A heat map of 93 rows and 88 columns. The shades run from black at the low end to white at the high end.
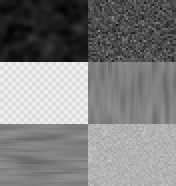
The table splits into 3 rows of 2 panels. Panel 1,1: very low, blotchy, faint in contrast. Panel 1,2: low, fine-grained. Panel 2,1: very high, checkered, faint in contrast. Panel 2,2: middling, streaked downward, faint in contrast. Panel 3,1: middling, streaked across, faint in contrast. Panel 3,2: high, fine-grained, faint in contrast.
